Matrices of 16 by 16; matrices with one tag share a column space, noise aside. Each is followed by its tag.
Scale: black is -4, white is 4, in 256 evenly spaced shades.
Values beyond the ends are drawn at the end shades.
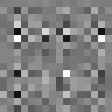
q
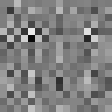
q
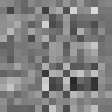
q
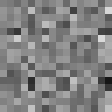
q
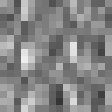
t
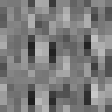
t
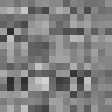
q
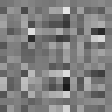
q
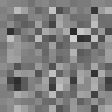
q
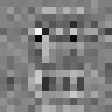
q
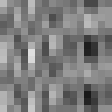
t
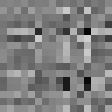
q
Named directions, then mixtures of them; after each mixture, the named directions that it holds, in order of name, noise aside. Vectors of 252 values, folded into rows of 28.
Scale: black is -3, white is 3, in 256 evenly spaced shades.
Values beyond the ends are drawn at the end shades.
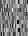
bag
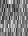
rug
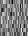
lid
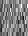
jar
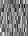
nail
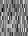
lid, nail, rug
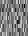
bag, nail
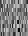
bag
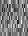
bag, nail, rug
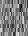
bag, jar, rug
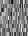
lid, nail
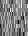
bag, jar, lid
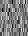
bag, lid, nail
